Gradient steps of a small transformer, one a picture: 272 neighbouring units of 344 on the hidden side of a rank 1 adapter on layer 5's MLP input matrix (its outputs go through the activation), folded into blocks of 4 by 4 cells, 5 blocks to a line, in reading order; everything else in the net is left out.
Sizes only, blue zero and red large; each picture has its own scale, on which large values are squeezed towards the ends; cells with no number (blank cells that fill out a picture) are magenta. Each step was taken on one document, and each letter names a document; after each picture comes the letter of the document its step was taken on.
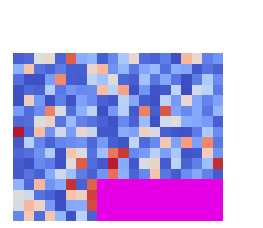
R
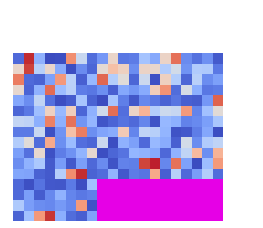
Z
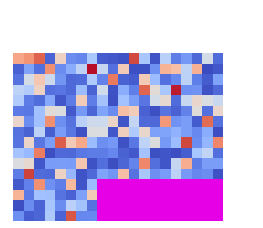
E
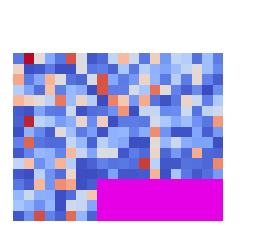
Z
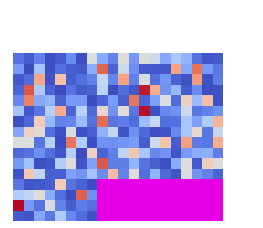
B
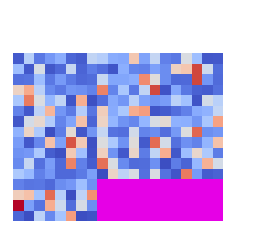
B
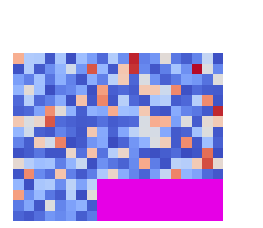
E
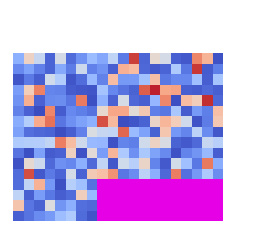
E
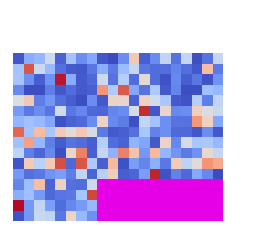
R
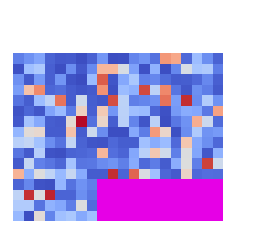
B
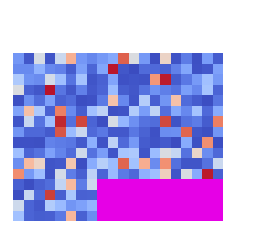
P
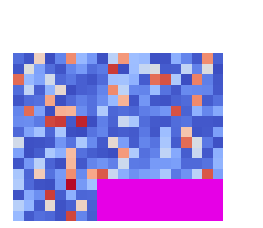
P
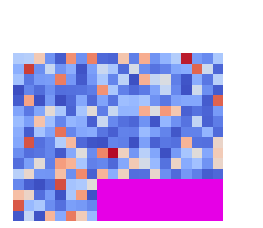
R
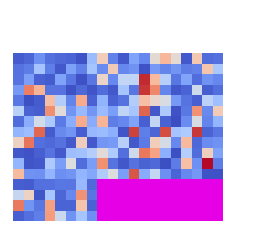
B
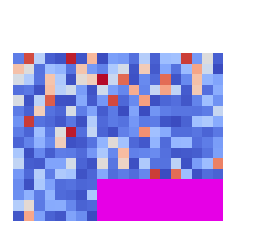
Z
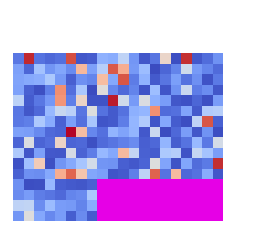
Z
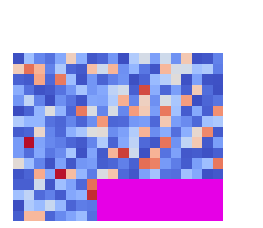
R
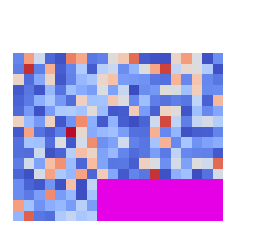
Z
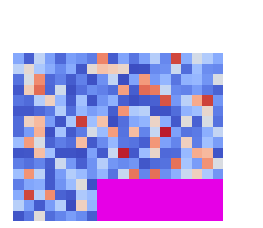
B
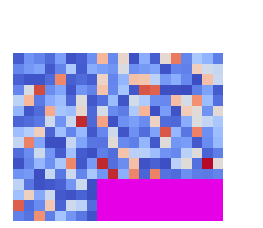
B
